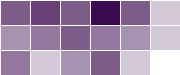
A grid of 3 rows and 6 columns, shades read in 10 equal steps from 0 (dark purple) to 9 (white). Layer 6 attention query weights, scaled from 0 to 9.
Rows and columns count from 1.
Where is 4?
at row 2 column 2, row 2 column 4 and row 3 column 1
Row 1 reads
3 2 3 0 3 7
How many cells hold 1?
0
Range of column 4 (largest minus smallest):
4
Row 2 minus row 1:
2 2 0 4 2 0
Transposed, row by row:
3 5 4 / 2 4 7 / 3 3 5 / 0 4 3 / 3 5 7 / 7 7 9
